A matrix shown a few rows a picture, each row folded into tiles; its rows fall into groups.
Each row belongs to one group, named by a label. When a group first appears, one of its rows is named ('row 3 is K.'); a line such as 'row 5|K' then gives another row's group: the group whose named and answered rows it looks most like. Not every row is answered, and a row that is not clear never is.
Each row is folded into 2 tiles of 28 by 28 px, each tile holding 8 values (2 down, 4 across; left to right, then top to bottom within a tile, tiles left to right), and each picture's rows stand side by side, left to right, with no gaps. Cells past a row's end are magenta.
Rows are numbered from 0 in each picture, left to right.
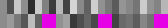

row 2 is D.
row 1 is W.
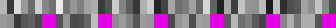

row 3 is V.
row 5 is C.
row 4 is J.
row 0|W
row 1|V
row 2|V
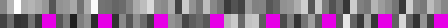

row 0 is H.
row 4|C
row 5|H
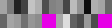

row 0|V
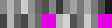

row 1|C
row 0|H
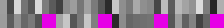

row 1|C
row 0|W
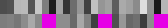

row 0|C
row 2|D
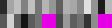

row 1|D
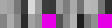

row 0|V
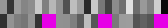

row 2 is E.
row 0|J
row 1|W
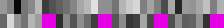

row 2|H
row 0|V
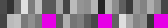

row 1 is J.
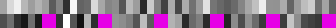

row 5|E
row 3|W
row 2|W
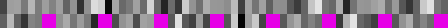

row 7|V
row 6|E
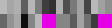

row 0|V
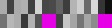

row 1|C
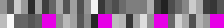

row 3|C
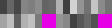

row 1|W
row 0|C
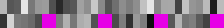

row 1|C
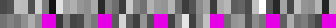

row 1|H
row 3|V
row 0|C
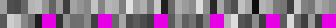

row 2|E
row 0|E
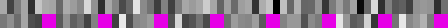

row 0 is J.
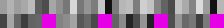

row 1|E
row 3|D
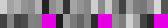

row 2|E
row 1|J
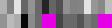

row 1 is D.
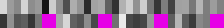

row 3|D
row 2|D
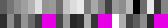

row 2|W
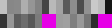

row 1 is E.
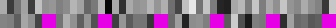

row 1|E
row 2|J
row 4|D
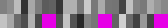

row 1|D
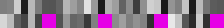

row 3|W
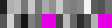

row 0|D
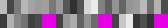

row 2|E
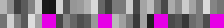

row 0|V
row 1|V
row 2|W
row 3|H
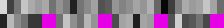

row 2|V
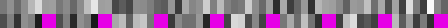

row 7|W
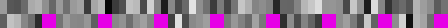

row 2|C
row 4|C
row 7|C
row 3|C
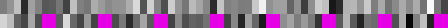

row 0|W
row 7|H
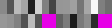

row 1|H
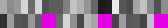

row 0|H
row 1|C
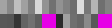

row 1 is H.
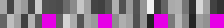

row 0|W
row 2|W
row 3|V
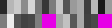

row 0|D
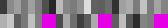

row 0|C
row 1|V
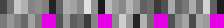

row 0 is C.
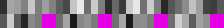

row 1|C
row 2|C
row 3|C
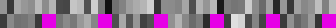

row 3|E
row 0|J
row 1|C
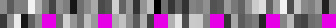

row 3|C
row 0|V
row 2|W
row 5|W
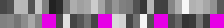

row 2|W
